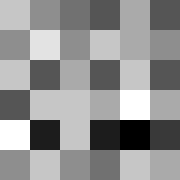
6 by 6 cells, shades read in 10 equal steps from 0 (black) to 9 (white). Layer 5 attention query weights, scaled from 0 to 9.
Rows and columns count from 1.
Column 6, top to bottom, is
3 5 3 6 2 6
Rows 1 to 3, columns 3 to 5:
4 3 6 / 5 7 6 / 6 3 7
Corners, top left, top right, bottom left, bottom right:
7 3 5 6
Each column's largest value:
9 8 7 7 9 6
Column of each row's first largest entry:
1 2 1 5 1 2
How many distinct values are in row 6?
4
